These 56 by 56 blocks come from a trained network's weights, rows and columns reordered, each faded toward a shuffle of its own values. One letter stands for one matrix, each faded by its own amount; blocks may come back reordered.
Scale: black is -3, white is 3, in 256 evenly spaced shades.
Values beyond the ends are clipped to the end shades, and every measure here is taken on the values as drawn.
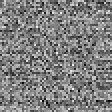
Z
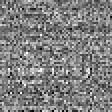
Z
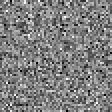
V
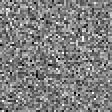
V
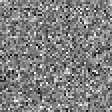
V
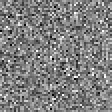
V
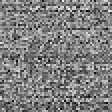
Z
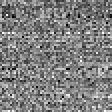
Z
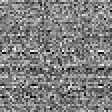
Z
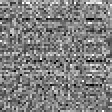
Z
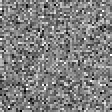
V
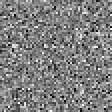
V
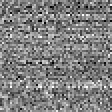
Z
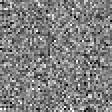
V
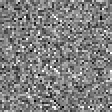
V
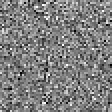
V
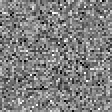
V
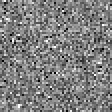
V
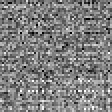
Z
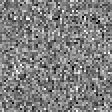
V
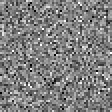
V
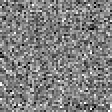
V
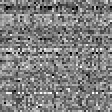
Z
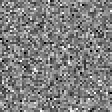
V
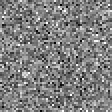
V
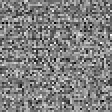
Z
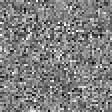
V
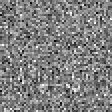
V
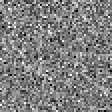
V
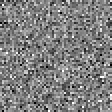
V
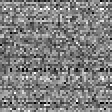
Z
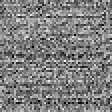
Z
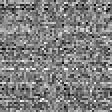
Z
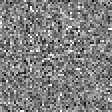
V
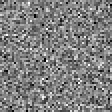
V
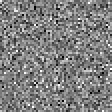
V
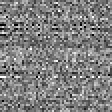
Z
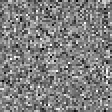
V
